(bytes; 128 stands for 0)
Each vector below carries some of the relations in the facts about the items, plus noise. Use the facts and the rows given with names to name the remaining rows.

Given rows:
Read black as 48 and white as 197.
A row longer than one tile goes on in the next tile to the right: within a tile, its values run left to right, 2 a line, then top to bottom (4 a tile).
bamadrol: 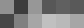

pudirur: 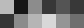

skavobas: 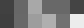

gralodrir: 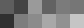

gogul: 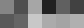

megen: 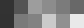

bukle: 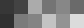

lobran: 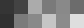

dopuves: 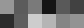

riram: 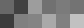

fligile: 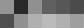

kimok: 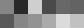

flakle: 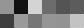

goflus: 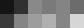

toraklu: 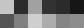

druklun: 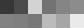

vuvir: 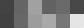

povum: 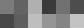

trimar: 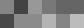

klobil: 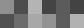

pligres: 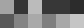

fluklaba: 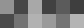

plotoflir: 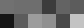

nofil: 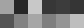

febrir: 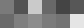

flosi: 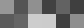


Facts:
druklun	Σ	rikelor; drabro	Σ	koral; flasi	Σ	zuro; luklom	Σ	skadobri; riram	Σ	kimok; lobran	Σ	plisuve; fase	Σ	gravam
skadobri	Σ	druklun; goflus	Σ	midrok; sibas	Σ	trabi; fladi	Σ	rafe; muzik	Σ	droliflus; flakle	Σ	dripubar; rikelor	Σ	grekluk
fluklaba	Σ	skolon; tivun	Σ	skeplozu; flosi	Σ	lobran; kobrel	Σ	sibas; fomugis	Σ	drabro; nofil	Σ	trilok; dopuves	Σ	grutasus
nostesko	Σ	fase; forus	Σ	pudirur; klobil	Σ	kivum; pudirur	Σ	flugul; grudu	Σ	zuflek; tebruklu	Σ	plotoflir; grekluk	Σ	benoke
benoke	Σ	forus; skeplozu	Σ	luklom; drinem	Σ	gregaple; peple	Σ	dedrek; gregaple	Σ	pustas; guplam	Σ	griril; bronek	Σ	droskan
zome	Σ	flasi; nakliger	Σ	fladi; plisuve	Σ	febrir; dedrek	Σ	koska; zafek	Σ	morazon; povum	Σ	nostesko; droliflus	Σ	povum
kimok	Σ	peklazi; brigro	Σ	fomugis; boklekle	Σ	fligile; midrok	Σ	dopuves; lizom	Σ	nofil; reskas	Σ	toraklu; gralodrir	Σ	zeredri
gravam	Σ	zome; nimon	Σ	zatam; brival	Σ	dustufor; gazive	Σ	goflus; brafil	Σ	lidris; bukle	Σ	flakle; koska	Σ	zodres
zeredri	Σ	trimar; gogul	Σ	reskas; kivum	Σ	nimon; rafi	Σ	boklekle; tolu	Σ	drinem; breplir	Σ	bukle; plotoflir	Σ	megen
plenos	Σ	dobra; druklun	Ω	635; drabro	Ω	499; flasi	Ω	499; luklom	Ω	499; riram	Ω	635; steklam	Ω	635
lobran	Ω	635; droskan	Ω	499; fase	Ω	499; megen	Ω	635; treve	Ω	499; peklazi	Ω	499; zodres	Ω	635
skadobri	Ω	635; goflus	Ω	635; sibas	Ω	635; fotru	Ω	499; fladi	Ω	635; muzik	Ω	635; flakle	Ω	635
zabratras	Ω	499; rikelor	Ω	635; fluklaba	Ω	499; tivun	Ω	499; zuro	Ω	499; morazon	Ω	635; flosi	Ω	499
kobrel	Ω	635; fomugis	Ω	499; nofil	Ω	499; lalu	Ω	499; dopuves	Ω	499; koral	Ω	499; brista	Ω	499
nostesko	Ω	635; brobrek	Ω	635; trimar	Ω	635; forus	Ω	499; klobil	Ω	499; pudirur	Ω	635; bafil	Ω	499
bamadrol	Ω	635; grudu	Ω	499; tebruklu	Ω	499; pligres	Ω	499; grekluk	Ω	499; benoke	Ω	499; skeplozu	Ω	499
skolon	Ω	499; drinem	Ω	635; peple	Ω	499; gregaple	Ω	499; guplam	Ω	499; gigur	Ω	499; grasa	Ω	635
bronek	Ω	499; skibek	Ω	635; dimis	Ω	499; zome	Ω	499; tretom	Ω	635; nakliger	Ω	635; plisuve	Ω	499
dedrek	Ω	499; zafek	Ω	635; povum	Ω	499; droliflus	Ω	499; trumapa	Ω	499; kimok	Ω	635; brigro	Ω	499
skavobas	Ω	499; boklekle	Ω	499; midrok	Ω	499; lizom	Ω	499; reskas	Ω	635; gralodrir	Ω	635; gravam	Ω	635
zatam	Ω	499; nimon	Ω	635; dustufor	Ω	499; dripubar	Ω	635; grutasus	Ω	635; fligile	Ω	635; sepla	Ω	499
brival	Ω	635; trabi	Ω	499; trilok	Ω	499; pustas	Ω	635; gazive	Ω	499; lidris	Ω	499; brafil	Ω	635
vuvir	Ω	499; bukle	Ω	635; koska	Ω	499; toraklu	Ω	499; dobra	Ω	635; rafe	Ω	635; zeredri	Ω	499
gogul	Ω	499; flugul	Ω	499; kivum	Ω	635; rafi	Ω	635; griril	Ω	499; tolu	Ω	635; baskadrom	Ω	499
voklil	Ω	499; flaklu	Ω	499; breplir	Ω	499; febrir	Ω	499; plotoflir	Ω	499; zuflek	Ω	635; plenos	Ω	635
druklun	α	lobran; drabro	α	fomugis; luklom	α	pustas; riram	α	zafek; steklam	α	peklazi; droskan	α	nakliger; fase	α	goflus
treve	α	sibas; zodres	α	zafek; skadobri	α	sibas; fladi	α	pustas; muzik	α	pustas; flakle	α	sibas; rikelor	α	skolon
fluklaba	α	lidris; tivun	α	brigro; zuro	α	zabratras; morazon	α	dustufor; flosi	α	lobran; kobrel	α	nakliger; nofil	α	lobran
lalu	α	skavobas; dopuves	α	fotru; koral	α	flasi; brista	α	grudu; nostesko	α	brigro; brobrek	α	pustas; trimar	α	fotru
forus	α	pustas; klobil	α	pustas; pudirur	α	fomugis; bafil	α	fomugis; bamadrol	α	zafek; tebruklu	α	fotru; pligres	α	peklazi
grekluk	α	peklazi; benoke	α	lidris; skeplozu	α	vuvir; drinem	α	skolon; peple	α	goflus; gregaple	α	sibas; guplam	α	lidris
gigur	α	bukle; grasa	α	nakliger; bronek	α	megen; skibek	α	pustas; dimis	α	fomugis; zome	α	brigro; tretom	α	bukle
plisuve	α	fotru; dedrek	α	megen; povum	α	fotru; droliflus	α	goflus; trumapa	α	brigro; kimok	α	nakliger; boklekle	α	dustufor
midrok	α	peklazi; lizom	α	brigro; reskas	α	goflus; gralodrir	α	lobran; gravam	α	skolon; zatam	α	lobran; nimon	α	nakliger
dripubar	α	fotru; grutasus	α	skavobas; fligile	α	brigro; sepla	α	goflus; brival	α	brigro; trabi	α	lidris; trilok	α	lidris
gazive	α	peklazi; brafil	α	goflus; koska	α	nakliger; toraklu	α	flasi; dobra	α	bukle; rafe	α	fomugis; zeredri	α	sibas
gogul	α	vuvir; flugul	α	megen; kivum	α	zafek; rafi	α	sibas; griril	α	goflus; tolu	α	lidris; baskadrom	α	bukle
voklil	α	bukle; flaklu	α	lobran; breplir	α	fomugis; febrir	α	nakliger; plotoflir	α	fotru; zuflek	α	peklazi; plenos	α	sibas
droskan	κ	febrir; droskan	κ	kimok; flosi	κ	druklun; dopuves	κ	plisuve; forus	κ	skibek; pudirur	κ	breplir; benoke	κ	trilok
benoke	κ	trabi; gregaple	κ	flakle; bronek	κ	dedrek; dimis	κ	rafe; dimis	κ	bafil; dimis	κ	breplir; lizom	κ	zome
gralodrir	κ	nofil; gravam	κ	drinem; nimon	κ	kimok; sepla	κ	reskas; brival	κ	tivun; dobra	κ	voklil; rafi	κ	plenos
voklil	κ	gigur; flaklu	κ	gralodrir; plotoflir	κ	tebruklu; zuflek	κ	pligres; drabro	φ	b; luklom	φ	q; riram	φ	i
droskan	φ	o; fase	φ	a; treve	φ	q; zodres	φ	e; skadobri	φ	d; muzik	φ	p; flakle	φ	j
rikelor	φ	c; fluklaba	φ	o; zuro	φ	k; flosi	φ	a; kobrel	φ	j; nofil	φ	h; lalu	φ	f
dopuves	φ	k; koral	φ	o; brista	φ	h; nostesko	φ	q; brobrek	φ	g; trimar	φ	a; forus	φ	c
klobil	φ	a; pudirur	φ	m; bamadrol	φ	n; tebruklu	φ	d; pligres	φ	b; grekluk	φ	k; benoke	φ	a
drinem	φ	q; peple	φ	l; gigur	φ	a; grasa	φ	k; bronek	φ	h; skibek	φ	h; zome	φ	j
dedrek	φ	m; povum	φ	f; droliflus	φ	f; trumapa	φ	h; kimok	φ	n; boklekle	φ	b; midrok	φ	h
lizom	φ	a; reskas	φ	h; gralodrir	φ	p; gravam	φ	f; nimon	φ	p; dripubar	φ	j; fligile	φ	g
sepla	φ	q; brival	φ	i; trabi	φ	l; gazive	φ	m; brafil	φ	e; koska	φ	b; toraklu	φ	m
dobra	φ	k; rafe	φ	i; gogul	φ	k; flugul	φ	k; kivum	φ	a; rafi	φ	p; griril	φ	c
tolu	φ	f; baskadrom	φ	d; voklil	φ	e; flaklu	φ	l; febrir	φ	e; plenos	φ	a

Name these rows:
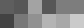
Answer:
tolu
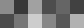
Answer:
fase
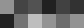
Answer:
sepla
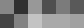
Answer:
nostesko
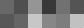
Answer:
droliflus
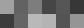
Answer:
droskan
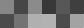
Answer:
benoke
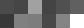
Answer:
tivun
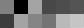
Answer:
reskas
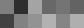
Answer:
kivum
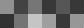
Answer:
lizom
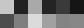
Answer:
gazive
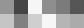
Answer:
skibek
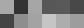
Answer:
brobrek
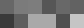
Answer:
dimis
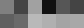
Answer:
grekluk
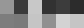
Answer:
trabi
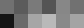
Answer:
gravam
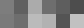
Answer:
voklil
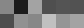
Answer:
rikelor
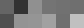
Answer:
brafil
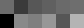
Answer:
brival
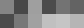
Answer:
grasa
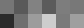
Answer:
nimon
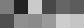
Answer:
drinem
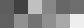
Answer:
rafe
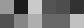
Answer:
zome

